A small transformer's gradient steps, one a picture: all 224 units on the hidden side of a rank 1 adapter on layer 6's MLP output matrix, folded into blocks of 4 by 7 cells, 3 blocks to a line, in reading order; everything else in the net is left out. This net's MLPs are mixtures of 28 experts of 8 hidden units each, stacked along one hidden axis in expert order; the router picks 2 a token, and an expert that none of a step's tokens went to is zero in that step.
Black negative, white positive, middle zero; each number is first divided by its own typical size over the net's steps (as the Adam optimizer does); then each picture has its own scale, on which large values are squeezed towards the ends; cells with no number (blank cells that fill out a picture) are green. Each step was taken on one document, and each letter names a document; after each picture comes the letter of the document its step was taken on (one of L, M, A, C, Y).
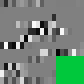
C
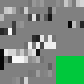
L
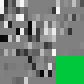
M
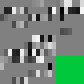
L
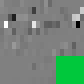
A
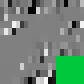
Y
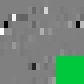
A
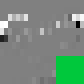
A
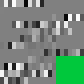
C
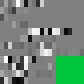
C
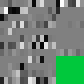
Y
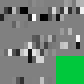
L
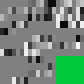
L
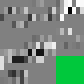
L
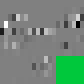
A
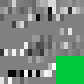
L
